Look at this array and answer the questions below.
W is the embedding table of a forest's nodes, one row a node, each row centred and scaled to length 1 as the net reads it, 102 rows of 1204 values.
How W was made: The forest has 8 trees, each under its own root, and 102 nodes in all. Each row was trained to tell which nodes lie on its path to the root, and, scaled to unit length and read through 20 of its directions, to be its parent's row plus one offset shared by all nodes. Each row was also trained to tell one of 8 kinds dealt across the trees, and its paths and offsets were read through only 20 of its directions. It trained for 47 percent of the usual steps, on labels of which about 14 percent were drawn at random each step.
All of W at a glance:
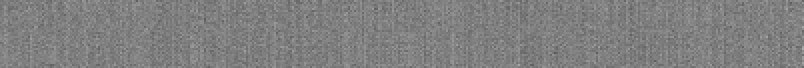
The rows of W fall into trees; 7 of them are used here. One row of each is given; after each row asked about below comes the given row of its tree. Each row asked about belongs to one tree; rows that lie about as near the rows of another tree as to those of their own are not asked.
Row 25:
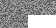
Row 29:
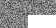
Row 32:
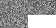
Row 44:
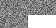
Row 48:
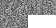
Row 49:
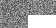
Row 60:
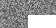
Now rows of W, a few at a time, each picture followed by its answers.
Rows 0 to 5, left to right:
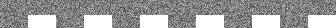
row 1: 44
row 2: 29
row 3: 25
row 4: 60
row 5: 44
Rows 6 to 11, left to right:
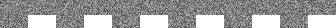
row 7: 48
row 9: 32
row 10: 29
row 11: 29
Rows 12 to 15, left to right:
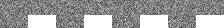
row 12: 29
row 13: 29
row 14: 29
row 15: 25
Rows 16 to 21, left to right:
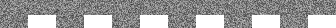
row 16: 25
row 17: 32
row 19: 29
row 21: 48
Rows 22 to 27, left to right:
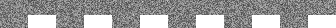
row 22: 32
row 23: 32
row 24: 44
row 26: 49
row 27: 60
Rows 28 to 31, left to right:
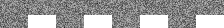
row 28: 29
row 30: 44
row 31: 48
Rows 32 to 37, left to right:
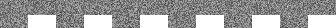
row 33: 32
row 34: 32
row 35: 48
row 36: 60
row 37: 44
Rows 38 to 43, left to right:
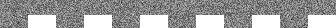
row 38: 44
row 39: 25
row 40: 29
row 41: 25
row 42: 48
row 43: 29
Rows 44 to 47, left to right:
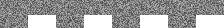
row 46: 49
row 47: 48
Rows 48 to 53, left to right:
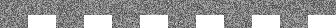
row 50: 60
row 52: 29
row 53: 44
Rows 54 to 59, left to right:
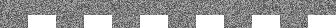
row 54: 48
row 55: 60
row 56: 60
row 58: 44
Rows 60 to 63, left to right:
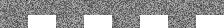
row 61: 32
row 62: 44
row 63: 60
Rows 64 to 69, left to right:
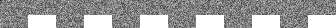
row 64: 29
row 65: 29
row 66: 29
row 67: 25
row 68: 48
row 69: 44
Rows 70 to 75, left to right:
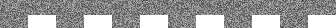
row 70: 60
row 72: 60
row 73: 44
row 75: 44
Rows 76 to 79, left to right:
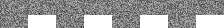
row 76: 48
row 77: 32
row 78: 32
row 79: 60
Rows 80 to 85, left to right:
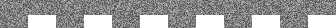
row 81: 48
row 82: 25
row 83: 48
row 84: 29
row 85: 32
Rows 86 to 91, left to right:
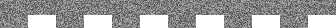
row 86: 60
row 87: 48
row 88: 60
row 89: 25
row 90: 60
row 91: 60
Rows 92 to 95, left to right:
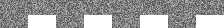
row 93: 29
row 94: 48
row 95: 32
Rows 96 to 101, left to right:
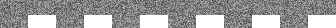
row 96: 60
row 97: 44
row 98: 44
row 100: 48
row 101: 60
